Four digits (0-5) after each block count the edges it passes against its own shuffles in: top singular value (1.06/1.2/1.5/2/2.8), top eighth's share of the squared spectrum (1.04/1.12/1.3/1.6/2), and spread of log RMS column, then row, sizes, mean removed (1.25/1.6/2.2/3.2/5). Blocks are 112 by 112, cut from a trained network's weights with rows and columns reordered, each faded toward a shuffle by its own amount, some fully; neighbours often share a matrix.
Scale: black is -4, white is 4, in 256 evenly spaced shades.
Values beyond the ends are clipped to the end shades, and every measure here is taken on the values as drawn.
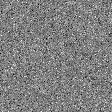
0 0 0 0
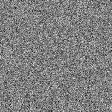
2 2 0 0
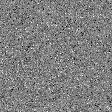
0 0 0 0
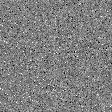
0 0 0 0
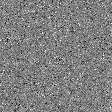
0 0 0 0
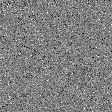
0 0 0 0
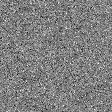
1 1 0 0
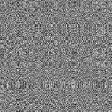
4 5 3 3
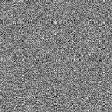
4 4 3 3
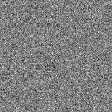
3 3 1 1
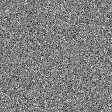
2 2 0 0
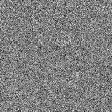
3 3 1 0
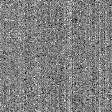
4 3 1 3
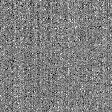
3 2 0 2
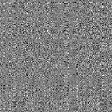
4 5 3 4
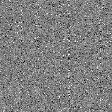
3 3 2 0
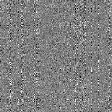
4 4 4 1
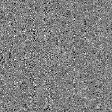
3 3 3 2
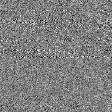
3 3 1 3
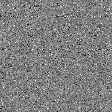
2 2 0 2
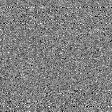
2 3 0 3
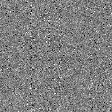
3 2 2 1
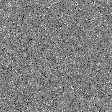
1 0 0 0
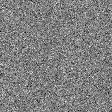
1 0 0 0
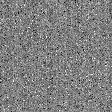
2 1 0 1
